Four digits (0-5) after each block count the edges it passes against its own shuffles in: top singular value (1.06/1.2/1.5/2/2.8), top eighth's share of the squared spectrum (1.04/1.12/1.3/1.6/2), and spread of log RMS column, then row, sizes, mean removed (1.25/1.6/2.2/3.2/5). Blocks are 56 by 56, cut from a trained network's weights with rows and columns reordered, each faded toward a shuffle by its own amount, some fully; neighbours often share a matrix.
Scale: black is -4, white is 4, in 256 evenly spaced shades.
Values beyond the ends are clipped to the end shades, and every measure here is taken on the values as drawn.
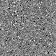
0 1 0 0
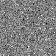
2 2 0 0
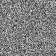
1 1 0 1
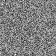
0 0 0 0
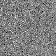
2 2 0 0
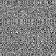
4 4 1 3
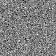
0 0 0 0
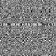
4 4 1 3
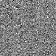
3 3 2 0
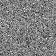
0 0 0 0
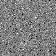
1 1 0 0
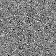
0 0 0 0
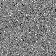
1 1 0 0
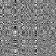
4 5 3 2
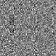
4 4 2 1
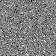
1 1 0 0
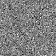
2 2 0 0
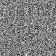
3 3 0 0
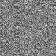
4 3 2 1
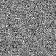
3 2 0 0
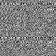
4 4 0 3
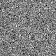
2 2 0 0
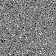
0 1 0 0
